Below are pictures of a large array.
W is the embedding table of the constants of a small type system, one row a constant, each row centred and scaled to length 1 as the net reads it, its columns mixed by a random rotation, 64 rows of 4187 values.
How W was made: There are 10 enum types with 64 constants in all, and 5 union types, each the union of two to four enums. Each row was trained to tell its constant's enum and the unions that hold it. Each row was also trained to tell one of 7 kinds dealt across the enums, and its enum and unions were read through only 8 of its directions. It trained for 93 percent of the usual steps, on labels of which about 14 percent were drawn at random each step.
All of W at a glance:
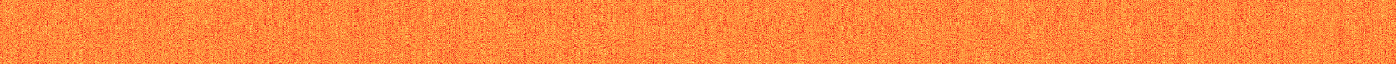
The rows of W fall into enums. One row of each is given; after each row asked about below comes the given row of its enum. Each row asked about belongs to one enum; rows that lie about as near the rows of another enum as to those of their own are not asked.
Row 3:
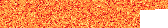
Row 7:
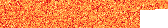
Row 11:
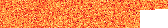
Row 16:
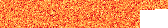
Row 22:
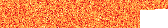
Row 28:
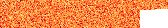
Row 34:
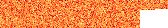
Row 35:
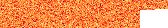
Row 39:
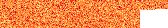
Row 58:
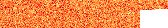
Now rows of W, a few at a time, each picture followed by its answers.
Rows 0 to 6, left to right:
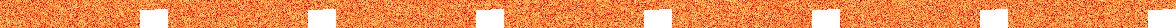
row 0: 7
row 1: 11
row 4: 28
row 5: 28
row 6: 34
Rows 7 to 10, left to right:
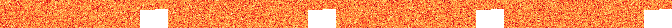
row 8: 34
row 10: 34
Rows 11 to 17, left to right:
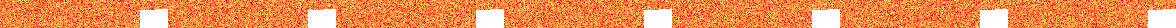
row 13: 58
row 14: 3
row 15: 7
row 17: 7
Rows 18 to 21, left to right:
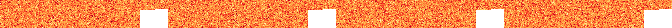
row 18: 3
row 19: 16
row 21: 34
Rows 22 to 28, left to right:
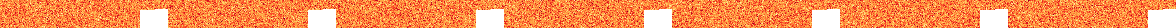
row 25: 22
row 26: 22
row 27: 28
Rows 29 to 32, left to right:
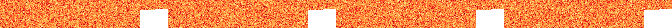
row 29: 22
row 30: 3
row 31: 22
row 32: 35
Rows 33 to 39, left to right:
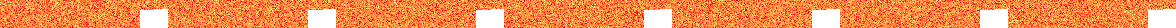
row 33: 22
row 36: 28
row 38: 35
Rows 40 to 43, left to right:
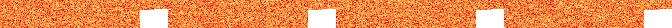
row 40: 16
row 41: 7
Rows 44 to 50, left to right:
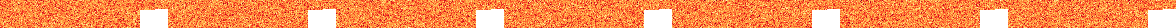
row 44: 3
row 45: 16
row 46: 3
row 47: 7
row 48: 39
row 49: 16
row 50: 16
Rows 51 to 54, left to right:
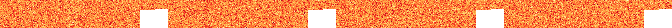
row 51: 35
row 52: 11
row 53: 3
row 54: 34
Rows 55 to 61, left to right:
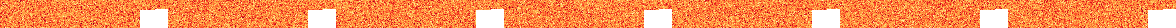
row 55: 28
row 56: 34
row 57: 28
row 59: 11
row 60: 35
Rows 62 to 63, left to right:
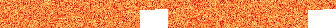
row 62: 16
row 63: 58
